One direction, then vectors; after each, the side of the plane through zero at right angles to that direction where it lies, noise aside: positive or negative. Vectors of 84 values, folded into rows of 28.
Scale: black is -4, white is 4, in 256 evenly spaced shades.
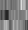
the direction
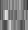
negative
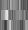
negative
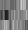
positive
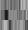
positive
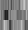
positive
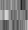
negative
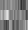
negative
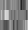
negative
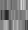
positive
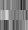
negative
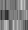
positive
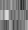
negative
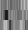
positive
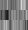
positive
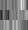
positive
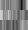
negative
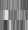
negative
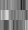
negative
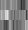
negative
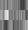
negative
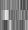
negative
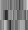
positive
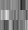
negative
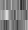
negative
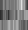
positive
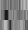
positive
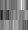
positive
